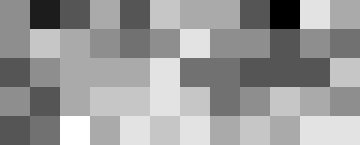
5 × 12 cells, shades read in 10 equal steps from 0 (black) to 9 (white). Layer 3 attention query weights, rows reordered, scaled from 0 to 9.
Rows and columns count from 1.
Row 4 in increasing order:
3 4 5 5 5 6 6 7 7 7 7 8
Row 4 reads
5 3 6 7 7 8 7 4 5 7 6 5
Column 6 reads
7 5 8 8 7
